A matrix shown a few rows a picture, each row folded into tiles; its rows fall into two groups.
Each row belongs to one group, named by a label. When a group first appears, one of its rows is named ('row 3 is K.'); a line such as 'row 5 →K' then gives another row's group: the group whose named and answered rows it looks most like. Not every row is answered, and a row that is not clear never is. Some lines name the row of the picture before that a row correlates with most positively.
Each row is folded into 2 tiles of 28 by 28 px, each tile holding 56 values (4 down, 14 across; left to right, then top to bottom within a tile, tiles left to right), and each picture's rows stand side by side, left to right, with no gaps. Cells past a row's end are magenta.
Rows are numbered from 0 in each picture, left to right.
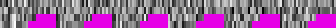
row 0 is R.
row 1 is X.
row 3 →R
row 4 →X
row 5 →X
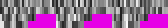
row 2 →R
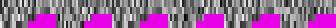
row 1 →X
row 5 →R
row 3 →R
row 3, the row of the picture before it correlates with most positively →0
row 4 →R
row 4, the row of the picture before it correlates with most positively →1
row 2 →R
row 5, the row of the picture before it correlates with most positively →2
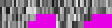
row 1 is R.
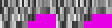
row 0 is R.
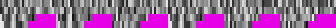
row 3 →R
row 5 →X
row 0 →R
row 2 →X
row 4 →X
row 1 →R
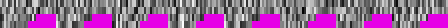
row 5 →X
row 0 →X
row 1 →R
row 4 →R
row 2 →X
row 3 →R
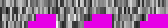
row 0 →X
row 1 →R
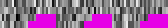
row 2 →R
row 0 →R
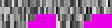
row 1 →R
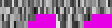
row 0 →R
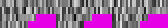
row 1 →X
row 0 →X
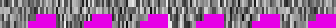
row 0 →R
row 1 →X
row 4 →X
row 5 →R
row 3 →R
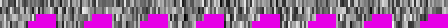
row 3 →R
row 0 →X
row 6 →R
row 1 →X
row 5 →X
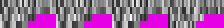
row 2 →R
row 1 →R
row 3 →X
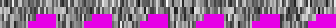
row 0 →R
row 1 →R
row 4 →R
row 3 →X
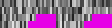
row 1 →X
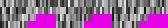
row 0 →X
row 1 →R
